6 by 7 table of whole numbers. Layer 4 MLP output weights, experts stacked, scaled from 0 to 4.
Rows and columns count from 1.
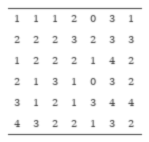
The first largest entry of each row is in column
6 4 6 3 6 1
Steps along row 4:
down up down down up down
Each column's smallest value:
1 1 1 1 0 3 1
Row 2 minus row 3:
1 0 0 1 1 -1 1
